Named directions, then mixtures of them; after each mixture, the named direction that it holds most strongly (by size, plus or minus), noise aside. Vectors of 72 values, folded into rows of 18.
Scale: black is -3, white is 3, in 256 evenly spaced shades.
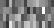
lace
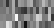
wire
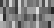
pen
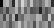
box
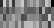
box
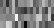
wire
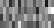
pen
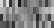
pen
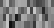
lace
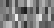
wire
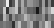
pen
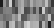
lace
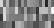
pen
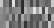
box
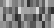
pen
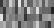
pen
